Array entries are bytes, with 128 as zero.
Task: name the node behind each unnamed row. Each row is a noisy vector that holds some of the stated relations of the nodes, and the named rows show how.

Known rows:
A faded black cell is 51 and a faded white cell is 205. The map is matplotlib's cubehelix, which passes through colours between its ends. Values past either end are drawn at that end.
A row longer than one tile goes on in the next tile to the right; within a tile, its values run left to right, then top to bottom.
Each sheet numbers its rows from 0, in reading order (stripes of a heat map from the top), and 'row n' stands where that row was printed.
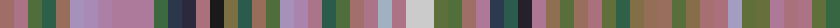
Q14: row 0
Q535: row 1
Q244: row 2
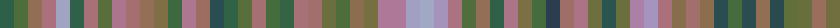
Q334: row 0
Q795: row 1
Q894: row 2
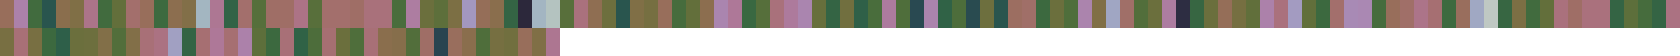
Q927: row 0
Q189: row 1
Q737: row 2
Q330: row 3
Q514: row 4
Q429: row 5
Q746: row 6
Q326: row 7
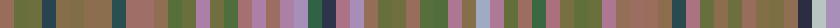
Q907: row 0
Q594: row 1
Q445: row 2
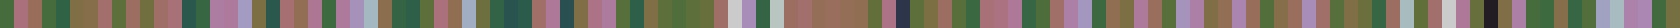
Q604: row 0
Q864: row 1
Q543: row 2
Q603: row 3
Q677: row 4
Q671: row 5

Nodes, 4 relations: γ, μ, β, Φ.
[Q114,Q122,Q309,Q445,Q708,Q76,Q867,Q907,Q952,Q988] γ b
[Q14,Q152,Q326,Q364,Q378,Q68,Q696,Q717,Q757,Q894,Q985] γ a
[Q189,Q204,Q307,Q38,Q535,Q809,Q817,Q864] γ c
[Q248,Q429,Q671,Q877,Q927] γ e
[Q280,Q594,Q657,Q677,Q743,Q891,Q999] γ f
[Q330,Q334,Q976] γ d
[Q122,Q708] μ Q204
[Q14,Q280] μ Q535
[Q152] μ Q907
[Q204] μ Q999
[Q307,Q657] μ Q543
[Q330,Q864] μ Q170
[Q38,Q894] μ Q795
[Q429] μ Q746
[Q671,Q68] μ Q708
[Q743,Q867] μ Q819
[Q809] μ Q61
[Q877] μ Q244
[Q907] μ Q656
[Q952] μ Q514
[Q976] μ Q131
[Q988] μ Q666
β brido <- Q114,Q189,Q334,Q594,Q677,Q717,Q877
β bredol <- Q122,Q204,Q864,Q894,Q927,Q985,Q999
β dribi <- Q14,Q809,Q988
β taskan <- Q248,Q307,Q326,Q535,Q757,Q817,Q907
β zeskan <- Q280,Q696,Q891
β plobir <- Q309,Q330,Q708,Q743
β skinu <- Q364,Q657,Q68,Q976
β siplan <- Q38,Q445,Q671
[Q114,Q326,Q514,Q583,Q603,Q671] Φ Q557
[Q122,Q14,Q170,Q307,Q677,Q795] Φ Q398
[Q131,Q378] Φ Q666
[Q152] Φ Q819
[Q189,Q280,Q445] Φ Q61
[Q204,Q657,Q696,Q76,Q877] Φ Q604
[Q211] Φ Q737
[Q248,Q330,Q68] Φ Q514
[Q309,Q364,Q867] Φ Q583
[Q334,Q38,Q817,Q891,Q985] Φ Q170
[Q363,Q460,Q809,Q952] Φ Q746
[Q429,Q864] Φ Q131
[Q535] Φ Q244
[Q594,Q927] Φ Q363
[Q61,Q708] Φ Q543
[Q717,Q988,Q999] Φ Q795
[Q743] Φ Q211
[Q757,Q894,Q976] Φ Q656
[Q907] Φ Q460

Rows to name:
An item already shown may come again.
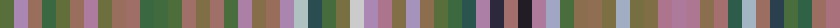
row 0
Q877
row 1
Q280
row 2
Q817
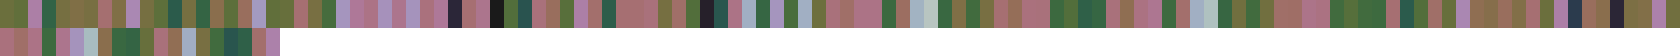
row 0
Q76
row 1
Q38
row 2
Q657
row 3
Q429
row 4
Q429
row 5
Q988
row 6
Q864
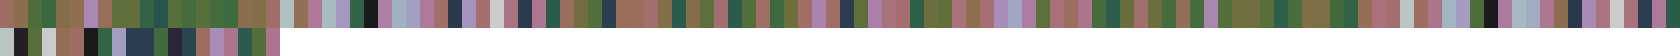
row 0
Q152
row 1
Q204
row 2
Q952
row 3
Q170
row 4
Q976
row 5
Q204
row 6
Q68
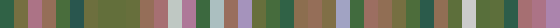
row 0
Q819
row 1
Q307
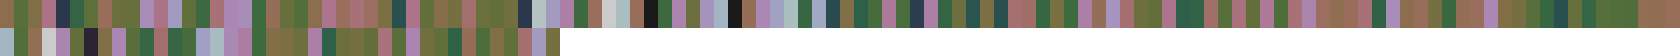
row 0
Q514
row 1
Q445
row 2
Q122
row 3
Q330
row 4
Q248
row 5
Q152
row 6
Q671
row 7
Q76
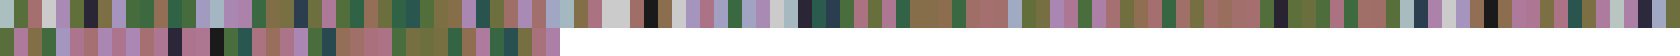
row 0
Q671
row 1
Q867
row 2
Q999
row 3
Q61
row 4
Q696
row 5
Q708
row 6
Q38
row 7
Q809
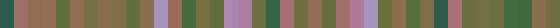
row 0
Q398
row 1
Q378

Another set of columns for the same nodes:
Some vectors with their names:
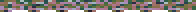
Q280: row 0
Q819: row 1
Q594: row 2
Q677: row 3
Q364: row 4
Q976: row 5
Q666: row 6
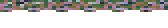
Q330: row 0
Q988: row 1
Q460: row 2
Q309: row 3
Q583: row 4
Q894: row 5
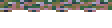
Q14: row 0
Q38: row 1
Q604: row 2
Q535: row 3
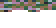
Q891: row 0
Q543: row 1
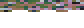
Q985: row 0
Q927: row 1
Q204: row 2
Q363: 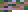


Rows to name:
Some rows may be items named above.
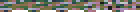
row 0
Q817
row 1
Q170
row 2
Q817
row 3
Q708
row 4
Q867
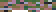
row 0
Q696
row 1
Q864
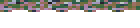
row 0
Q248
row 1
Q657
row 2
Q38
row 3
Q248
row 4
Q795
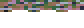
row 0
Q696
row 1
Q398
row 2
Q122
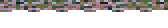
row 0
Q671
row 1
Q76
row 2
Q809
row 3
Q204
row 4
Q999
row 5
Q864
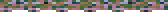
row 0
Q877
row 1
Q445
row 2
Q535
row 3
Q894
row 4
Q248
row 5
Q894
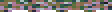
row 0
Q280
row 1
Q743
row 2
Q795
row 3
Q68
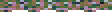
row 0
Q152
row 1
Q907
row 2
Q307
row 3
Q61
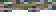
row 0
Q334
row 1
Q952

